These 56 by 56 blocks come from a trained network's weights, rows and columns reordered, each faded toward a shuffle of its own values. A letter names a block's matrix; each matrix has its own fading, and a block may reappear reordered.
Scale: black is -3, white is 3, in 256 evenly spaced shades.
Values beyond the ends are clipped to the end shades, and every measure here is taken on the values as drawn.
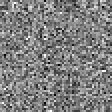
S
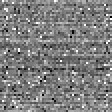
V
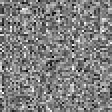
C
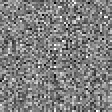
S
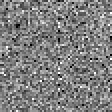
S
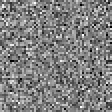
S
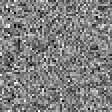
S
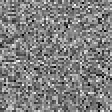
S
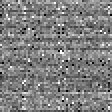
V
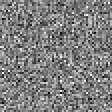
S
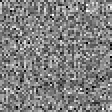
S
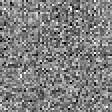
S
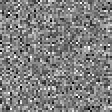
C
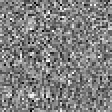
C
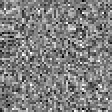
C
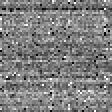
V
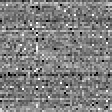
V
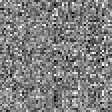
C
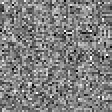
S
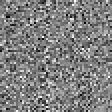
C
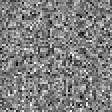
S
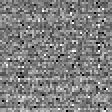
V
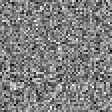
S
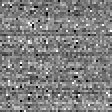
V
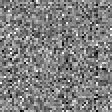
S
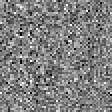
S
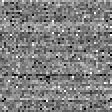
V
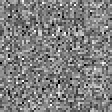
S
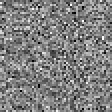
S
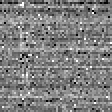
V
